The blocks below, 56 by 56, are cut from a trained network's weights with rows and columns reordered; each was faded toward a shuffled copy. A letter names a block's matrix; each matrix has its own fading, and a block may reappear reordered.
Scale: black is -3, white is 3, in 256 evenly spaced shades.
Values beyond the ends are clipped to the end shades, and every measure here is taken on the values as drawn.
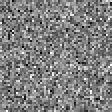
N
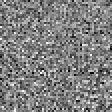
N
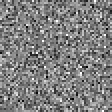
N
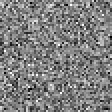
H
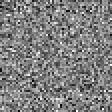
H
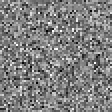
N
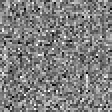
N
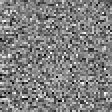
H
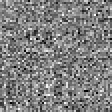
H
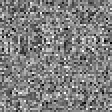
H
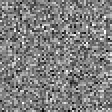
N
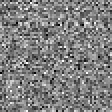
H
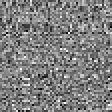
H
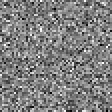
H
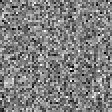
N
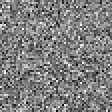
N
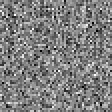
N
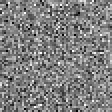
N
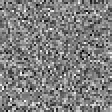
H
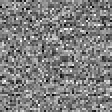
H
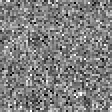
N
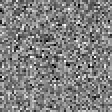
N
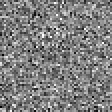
N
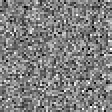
N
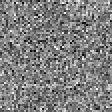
N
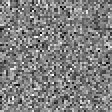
N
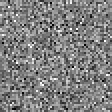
N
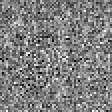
N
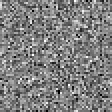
N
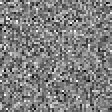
N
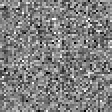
N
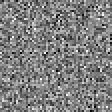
N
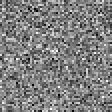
H
